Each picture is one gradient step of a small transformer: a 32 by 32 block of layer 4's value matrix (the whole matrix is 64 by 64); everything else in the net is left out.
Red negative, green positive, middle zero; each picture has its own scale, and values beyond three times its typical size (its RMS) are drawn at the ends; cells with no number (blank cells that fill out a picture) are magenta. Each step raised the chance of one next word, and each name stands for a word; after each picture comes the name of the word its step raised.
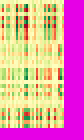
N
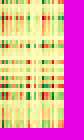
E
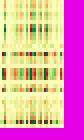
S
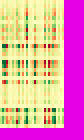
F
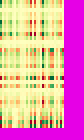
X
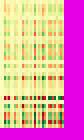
E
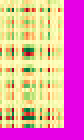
N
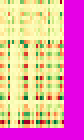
E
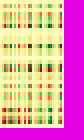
F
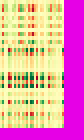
X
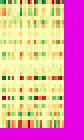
E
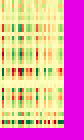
S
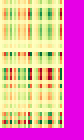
S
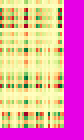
N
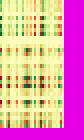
X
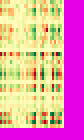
S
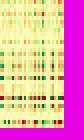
E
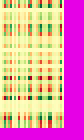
E
